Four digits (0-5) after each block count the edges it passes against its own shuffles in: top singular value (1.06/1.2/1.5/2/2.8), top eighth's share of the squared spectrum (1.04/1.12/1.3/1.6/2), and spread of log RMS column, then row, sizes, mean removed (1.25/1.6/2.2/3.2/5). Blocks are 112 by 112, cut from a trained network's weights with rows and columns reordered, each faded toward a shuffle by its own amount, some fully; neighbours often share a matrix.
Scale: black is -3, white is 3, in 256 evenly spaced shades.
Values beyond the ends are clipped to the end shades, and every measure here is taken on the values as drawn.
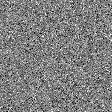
2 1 0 0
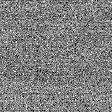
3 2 1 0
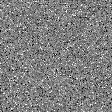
1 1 0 0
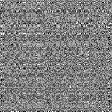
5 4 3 3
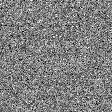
2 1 0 0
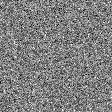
0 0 0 0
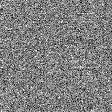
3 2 0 0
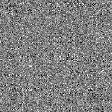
3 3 2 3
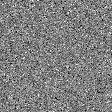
0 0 0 0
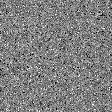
2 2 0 1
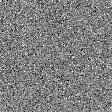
1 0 0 0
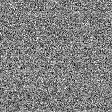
3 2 0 1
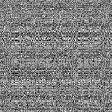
5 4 2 3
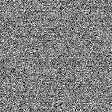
3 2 1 1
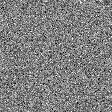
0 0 0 0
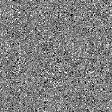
3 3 2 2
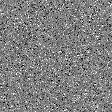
0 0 0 0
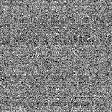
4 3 1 1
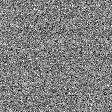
1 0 0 0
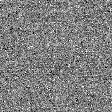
2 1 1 0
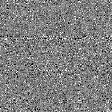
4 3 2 3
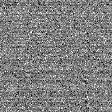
3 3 2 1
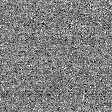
2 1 0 0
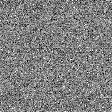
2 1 0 0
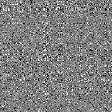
4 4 3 3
